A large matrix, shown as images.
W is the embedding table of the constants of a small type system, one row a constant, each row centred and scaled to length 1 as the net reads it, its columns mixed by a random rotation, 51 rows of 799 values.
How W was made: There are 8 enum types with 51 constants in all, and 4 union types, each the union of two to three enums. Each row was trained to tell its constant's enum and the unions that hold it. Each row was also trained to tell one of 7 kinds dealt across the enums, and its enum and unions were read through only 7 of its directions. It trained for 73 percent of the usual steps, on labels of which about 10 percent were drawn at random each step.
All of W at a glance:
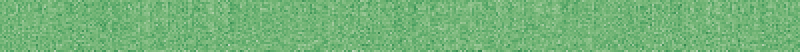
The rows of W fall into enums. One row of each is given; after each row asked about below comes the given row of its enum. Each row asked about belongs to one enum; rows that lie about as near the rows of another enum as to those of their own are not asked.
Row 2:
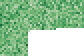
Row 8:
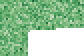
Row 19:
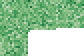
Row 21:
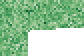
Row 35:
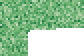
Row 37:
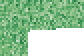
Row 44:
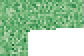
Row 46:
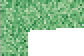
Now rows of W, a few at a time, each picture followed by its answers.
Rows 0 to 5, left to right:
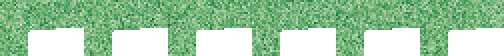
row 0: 21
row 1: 8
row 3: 44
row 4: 19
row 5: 2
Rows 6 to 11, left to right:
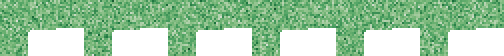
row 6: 2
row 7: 19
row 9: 2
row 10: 35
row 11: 8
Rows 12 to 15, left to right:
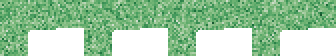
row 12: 8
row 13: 2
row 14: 21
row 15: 44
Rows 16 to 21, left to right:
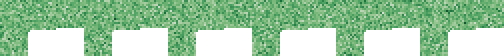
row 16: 44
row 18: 37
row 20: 19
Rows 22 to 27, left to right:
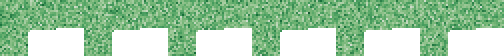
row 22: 2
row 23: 21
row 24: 8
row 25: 19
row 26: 2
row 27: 44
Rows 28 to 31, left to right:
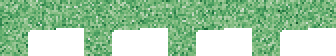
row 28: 2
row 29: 35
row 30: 8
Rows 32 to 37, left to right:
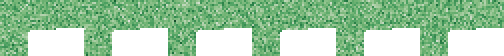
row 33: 46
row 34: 21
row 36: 35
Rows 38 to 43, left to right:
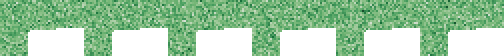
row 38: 35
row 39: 8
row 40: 8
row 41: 37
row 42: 21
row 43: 19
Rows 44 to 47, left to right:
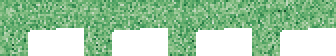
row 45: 44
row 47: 21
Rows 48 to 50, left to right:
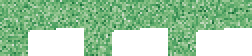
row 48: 19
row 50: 21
